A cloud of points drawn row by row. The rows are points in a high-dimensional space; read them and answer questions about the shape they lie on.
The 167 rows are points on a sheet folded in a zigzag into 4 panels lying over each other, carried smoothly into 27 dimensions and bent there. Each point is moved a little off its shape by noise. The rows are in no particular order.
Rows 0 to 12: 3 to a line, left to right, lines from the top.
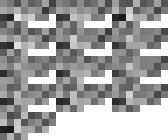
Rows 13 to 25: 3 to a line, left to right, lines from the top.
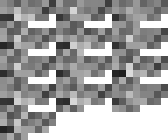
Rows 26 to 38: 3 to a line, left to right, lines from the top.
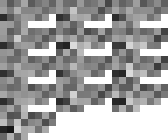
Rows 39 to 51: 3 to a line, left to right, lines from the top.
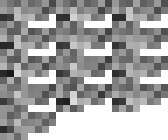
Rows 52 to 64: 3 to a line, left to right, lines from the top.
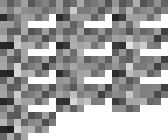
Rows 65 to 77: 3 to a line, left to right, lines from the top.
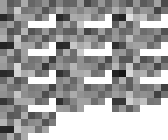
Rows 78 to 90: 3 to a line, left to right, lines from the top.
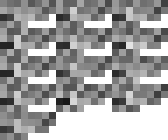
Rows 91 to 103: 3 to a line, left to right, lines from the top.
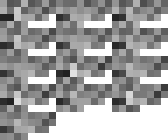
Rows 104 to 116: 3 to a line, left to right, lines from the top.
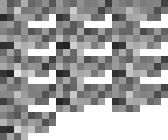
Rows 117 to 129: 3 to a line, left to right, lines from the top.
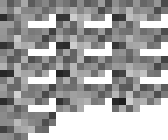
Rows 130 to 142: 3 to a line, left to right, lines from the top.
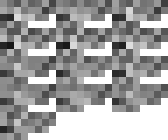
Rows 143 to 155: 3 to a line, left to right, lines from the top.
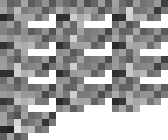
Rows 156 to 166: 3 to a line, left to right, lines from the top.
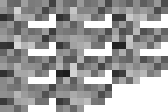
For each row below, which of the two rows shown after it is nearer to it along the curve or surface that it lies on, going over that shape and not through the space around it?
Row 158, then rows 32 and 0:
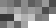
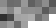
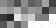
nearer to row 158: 0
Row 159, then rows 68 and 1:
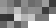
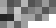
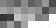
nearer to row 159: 1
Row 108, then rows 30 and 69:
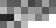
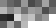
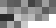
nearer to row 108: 30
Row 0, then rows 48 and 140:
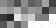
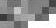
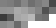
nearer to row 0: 140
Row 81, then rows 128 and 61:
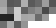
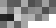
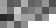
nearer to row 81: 61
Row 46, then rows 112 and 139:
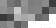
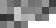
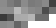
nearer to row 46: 112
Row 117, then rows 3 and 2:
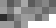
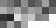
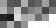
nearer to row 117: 2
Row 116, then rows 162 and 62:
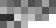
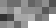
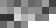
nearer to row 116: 62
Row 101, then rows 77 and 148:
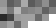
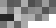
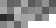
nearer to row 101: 148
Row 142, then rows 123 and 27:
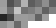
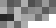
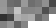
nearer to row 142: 123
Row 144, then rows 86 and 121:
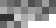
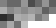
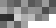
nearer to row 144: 86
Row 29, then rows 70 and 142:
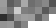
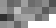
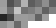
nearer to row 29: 142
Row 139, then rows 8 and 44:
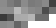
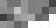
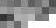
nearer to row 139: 8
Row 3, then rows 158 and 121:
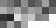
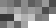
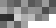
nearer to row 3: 158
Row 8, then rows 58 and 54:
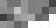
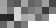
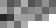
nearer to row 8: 54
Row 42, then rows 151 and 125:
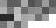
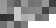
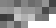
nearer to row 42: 151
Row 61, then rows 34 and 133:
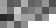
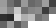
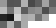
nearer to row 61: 133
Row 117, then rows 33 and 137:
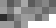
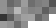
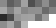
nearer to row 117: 33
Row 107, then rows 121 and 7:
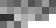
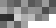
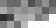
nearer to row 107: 7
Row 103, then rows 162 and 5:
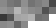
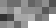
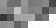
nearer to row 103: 162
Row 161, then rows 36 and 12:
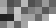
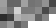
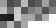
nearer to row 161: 12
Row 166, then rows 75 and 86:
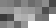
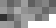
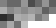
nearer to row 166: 86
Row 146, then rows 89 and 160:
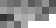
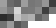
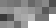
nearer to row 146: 160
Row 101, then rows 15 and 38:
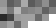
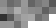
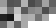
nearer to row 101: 15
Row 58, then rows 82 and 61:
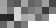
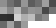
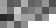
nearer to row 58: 61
